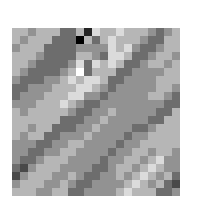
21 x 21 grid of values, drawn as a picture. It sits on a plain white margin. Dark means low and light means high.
Values change most from cell to cell in the top middle. An odd patch, rougher than its surroundings, sits in the top middle. Streaks slant up to the right. The halves do not mirror each other.
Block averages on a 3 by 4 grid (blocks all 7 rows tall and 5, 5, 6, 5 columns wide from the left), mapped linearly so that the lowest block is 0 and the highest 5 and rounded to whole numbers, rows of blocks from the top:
2053
4312
1224
